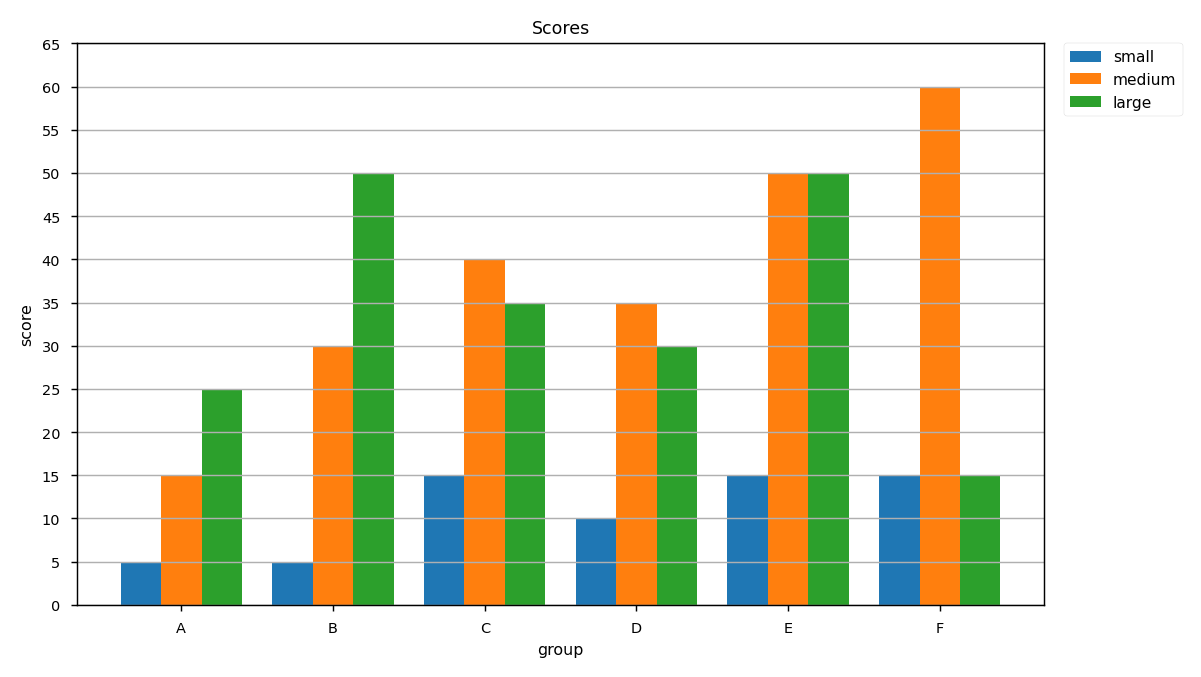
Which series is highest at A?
large
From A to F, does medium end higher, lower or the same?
higher
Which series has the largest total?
medium
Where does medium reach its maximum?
F
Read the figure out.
Title: Scores
x-axis: group, ticks A B C D E F
y-axis: score, ticks 0 5 10 15 20 25 30 35 40 45 50 55 60 65
Legend: small, medium, large
Values:
small: 5 5 15 10 15 15
medium: 15 30 40 35 50 60
large: 25 50 35 30 50 15
